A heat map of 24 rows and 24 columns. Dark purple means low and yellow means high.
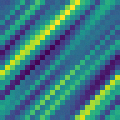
Odd rows or columns: none. Ninth with the highest average: top middle. Grain: diagonal, up to the right. Slope: none. Average level on the scale: 40%.
